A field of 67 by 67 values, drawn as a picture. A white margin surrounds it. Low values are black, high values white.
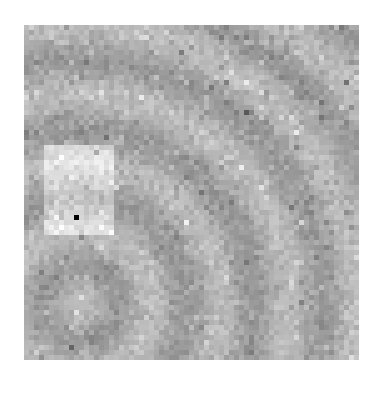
Rings: centred on the bottom left. Average level on the scale: 70%. Odd patch: higher, in the middle left. Ninth with the highest average: middle left.
